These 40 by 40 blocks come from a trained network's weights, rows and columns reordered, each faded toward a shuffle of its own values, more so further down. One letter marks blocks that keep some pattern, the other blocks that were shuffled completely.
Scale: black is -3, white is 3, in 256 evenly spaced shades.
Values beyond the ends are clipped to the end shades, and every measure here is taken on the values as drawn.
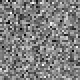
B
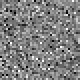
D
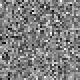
D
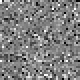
B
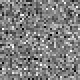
B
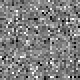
B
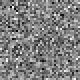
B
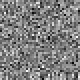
B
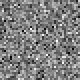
D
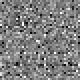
B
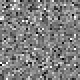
B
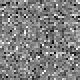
B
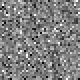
D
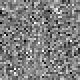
B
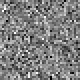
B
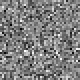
B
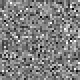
B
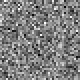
D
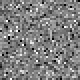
D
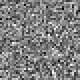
D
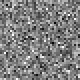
D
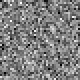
D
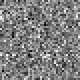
B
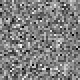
B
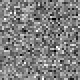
B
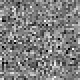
B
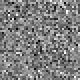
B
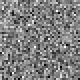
D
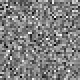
B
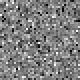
D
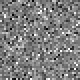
D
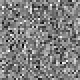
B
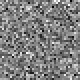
B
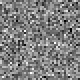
D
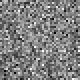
D
